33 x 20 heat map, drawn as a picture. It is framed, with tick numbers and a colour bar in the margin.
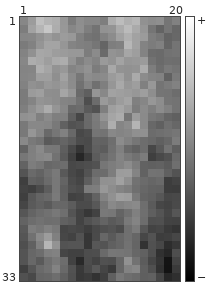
The field climbs toward the top. Stripes running up and down repeat 2 times from left to right. The values follow a bell shape. The ninth with the highest average is the top left. Neither half mirrors the other.
